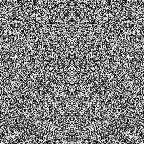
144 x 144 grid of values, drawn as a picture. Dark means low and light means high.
The histogram is flat. No seam splits the table. The left and right halves mirror each other. No overall slope runs across the table. No row or column stands out. Fine speckle covers the field.
